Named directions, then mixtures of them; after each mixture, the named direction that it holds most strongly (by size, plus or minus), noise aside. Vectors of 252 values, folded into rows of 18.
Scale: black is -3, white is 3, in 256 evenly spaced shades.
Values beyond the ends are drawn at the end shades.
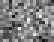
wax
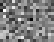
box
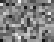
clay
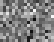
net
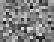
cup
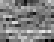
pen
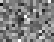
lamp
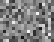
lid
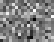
net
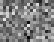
net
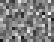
lid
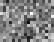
net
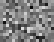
cup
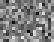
lid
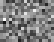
cup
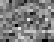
pen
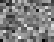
clay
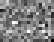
lid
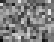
clay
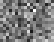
net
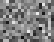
lid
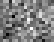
wax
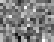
clay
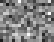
clay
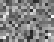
net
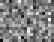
clay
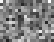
lamp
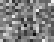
wax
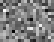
box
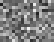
cup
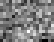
wax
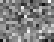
lamp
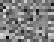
box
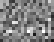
lid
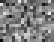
clay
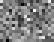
lamp
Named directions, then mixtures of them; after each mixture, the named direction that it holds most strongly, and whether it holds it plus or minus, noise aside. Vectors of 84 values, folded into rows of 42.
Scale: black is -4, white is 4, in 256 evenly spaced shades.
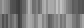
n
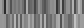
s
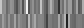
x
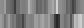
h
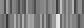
s, plus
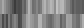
n, plus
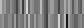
x, plus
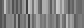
s, minus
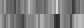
h, plus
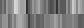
n, minus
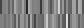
x, minus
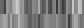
n, minus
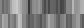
n, minus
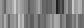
n, minus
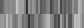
n, minus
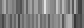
s, minus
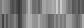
n, plus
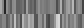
s, plus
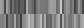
s, plus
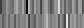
x, minus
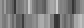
h, plus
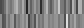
x, minus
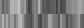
n, minus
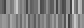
x, minus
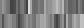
h, plus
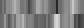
h, minus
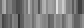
n, plus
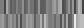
s, plus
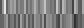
s, minus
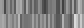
s, plus
